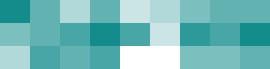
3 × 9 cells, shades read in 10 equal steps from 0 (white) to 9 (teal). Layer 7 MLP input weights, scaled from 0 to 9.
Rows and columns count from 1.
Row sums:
46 60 39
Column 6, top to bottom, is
3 2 0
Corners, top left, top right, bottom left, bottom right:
9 6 3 6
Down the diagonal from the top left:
9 6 6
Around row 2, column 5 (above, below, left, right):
2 0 9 2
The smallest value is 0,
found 2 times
